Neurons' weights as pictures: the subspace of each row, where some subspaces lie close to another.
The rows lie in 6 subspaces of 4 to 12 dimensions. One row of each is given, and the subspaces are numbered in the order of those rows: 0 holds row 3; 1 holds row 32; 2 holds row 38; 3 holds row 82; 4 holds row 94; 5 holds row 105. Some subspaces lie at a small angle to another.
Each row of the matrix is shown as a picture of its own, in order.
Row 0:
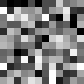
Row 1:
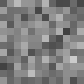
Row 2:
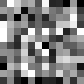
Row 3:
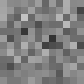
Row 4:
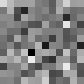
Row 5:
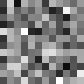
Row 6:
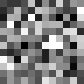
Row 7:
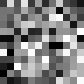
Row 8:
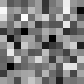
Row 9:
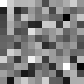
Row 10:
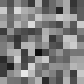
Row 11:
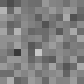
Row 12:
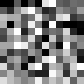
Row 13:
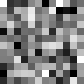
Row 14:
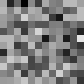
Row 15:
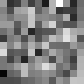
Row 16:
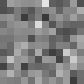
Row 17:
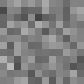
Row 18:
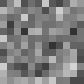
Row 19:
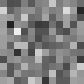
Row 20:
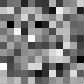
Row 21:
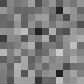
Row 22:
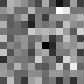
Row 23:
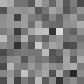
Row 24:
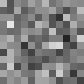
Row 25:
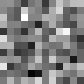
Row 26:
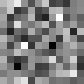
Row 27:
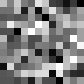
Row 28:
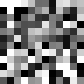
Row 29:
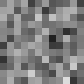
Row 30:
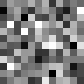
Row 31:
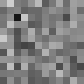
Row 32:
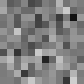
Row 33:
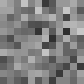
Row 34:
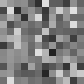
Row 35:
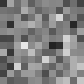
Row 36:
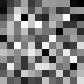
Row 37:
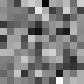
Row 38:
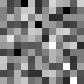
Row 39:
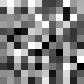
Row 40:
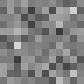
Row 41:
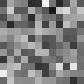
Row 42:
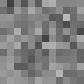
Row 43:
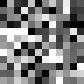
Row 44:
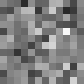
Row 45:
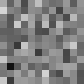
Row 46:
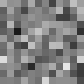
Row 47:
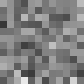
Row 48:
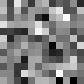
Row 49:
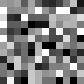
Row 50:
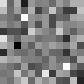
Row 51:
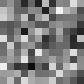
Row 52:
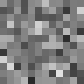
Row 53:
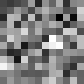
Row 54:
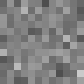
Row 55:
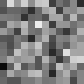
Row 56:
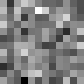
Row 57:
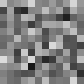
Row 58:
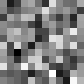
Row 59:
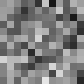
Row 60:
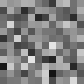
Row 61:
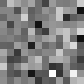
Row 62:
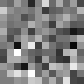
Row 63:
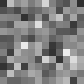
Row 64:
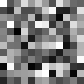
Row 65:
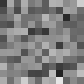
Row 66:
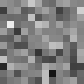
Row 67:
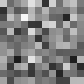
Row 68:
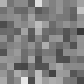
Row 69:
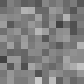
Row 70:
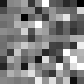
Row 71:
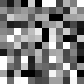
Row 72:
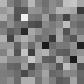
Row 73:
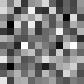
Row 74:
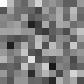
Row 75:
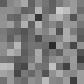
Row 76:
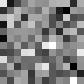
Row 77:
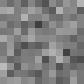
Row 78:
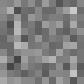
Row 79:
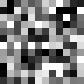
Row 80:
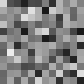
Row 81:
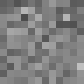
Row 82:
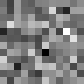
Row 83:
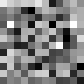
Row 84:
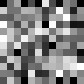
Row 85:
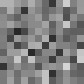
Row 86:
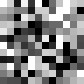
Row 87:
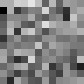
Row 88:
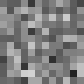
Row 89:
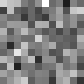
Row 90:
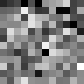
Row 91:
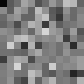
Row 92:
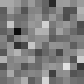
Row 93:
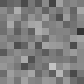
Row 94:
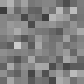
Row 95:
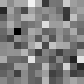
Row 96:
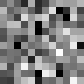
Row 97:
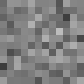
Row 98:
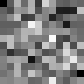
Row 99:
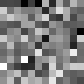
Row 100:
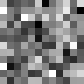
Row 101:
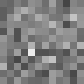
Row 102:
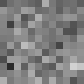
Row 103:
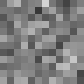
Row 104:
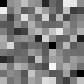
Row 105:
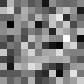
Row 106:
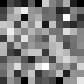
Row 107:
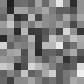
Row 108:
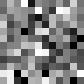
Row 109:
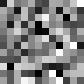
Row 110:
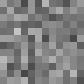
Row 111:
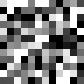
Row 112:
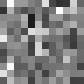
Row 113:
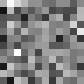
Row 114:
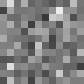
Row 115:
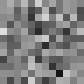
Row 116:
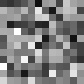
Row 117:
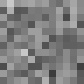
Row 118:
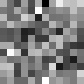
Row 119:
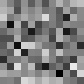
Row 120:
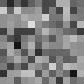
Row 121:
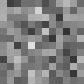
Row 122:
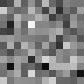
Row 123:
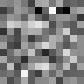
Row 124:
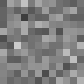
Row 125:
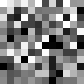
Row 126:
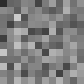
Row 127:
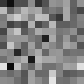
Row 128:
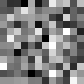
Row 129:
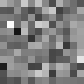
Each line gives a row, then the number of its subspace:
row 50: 2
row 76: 3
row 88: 4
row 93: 0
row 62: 4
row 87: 1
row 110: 4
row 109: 3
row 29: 4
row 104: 4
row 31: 3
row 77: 5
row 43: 3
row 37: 3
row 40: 4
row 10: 0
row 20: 5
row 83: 5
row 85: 1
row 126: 3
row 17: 4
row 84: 3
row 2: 3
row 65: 3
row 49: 3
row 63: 5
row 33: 2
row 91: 4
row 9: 1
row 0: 0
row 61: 2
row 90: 3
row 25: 3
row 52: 2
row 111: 0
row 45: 4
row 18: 2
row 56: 3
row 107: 4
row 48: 3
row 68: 3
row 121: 2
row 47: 3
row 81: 2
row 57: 1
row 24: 5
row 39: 1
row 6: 0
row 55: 5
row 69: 2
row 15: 5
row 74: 4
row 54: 3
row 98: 4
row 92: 1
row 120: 0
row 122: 4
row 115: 4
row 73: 4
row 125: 0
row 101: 1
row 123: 3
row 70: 2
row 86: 4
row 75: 2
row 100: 4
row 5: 3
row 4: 1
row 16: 5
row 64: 5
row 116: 2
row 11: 1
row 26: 4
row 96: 3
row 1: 3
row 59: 1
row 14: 2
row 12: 5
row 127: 4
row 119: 3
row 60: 1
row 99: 0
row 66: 0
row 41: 3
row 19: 1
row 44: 2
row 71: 2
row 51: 0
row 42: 5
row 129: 5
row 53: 0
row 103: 2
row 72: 0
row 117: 0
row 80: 4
